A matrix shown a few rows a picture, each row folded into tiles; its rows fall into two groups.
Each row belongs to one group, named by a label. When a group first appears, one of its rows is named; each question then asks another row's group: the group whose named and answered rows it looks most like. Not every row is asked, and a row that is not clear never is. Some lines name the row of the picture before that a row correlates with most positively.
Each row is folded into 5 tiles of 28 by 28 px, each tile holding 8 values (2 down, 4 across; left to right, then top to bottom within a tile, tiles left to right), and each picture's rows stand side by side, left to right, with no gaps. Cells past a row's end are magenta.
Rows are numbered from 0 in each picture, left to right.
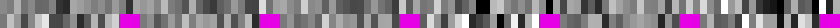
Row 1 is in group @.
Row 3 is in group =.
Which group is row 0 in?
=
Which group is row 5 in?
@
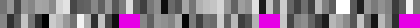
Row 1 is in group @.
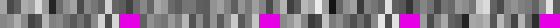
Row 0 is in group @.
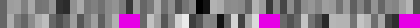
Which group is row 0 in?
=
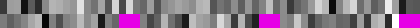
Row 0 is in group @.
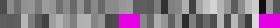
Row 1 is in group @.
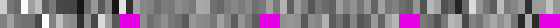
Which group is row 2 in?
=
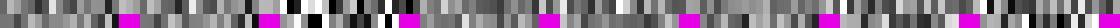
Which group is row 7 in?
=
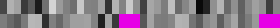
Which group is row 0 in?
@
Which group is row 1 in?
=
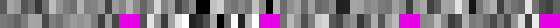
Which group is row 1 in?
=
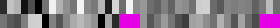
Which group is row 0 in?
@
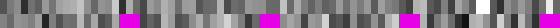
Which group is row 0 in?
@
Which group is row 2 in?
=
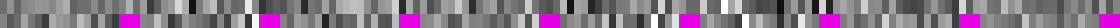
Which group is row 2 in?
@
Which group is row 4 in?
=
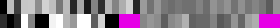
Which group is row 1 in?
=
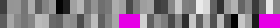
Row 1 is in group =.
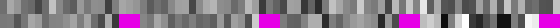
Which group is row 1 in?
@
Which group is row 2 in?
@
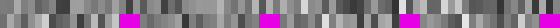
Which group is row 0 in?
=
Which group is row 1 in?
@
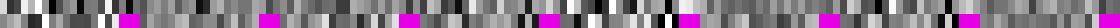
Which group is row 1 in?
=
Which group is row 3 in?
@
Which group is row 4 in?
@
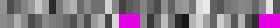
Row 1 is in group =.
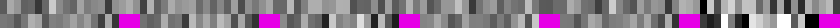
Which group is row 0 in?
@
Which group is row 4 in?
@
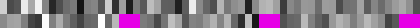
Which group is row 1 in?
@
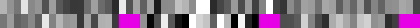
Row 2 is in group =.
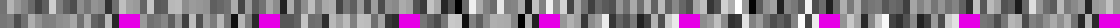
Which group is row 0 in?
@
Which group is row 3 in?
@
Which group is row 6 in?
=
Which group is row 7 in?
@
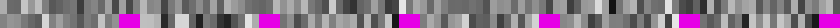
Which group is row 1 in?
=
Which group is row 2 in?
@
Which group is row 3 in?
=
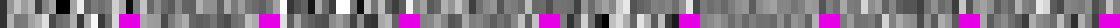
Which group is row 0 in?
=
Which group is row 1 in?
=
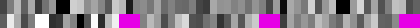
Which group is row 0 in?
=
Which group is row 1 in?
=
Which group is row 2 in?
=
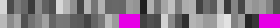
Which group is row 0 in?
=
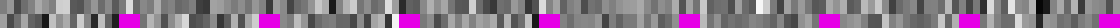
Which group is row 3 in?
@
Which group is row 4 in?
@
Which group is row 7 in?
=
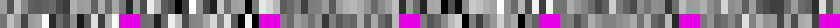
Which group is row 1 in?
@
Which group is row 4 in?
@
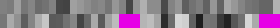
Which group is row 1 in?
=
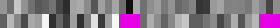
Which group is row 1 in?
=
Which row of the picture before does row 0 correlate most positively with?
0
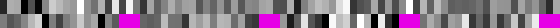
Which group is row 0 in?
@
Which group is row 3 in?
=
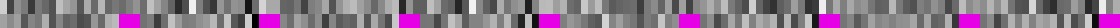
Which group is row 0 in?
=
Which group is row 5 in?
@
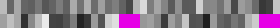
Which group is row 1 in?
=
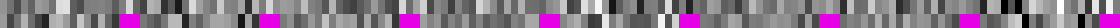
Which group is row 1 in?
@
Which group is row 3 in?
=
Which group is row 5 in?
@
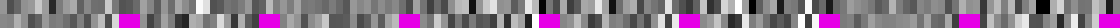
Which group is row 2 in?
=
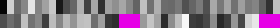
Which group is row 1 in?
=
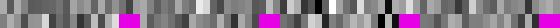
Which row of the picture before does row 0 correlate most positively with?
1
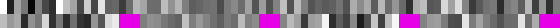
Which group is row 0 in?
=
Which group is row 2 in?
=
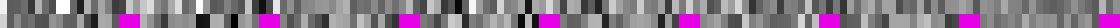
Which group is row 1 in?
=
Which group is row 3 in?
@
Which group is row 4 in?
@
